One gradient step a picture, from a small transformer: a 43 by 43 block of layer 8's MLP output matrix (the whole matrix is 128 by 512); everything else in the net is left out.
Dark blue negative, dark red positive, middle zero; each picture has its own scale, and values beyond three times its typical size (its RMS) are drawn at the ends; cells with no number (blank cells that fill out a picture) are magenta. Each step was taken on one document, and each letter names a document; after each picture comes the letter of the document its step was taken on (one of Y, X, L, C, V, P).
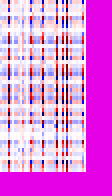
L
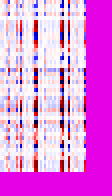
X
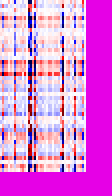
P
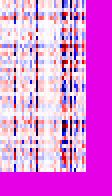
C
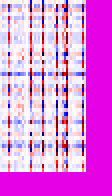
L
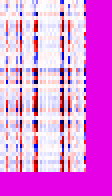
X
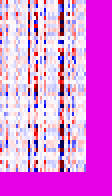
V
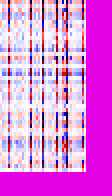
L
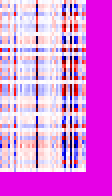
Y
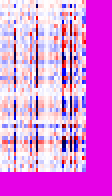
C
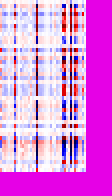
Y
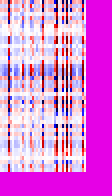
L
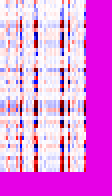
X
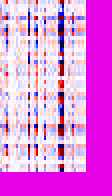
V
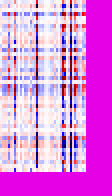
Y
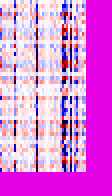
C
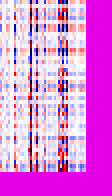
V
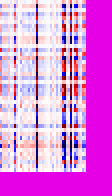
Y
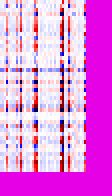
X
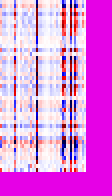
Y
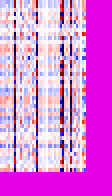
C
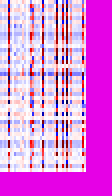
L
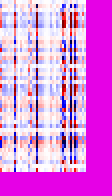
Y
